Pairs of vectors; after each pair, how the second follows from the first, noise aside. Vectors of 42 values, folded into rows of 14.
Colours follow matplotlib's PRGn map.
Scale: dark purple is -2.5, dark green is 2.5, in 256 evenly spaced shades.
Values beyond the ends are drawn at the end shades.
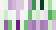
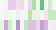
shrunk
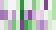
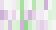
shrunk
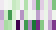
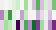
copied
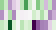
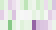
shrunk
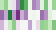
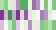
copied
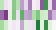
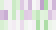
shrunk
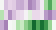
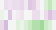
shrunk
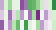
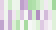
shrunk
